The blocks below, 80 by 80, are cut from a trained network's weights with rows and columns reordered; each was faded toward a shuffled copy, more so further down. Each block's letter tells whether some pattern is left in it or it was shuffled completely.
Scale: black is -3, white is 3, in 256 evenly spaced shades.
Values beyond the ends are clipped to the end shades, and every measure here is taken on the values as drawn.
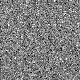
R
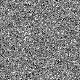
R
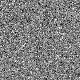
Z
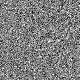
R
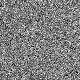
Z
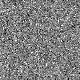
R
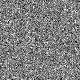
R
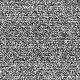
R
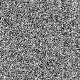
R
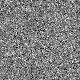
Z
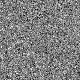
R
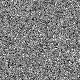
Z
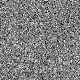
Z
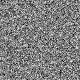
Z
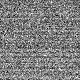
R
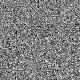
Z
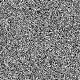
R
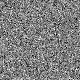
Z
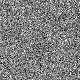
Z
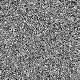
R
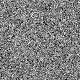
Z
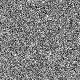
Z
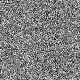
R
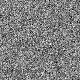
Z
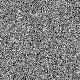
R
